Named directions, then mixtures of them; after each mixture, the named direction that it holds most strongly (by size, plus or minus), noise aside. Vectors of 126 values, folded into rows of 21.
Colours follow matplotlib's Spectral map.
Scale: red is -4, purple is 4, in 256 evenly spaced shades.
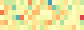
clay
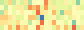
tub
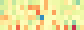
tub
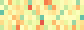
tub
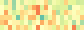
tub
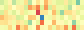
tub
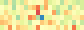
tub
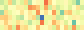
tub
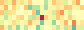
tub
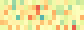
tub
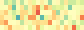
clay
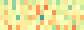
tub
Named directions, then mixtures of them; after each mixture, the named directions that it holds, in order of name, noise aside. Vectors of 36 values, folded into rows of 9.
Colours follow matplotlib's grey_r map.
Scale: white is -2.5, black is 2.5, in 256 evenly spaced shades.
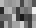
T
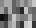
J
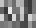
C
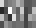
C, T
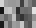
T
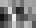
J, T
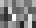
C, J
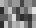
T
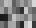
J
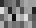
C, T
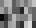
J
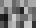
J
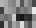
T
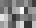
J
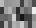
T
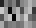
C, T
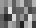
C, J
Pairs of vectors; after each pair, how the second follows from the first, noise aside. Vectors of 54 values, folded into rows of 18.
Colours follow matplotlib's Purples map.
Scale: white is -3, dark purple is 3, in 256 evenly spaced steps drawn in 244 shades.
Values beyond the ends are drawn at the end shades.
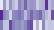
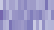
shrunk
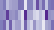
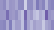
shrunk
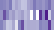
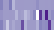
partly zeroed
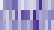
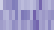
shrunk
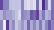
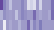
partly zeroed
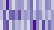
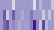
partly zeroed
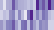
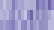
shrunk
